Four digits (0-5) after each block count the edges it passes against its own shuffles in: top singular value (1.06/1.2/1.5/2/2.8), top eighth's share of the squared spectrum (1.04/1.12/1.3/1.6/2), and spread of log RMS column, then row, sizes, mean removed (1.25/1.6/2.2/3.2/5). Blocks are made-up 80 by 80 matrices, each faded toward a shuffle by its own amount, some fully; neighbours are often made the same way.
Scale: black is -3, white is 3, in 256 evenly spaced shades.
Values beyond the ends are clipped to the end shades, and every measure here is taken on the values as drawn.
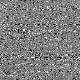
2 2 0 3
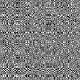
5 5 3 3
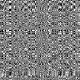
5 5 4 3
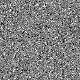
0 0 1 0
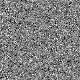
0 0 1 0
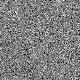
0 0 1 0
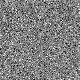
0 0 0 0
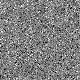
0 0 0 0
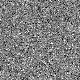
0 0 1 0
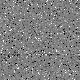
2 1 0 0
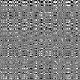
5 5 4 4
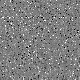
3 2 0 0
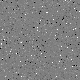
0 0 0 0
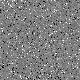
1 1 0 0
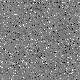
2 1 0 0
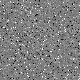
2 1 0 0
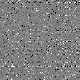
4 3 1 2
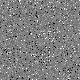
2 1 0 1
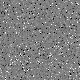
0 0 0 0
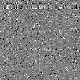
4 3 1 2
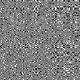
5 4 2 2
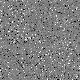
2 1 0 1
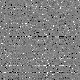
4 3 0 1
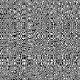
5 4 3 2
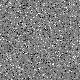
0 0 0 0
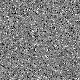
0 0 0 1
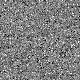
0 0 0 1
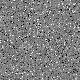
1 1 0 0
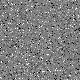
0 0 0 0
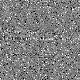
3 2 0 1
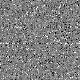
3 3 0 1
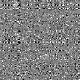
4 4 2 3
